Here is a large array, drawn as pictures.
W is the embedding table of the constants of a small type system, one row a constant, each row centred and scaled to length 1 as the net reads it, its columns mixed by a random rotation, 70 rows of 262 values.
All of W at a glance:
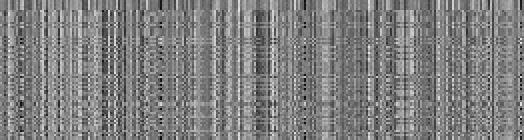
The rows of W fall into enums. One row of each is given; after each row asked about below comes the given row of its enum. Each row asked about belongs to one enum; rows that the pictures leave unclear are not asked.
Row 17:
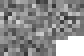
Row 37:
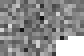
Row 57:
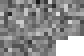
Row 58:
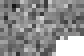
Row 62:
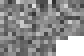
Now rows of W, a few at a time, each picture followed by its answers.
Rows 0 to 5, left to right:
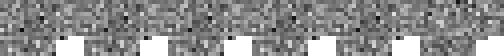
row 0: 37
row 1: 37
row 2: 37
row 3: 37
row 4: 37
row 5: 57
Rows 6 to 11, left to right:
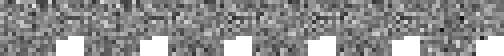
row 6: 62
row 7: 62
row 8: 17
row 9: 17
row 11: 37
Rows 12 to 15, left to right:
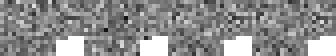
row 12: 62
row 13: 37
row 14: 17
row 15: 17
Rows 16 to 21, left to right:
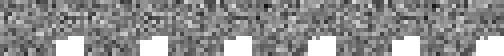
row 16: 17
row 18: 62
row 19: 58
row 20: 62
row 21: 58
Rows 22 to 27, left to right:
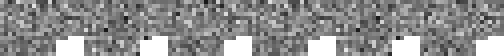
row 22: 62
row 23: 37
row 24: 57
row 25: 62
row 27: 17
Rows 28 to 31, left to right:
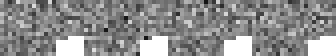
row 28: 62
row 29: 37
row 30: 57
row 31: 17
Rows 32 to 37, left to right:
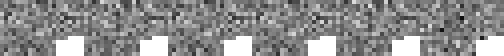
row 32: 17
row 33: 62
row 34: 17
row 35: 17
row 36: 62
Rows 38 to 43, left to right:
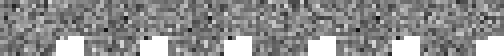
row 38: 58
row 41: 62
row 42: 37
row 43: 17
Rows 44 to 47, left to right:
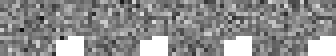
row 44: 37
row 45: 57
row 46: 17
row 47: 62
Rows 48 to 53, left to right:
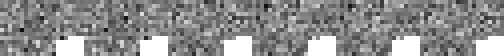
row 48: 37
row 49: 37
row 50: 17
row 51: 58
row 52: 58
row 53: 17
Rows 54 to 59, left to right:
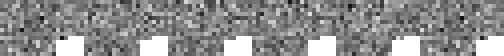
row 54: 37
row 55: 17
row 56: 62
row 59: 37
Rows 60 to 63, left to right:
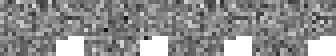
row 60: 62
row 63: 17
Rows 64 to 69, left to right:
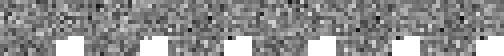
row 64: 17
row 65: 58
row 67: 57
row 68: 37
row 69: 37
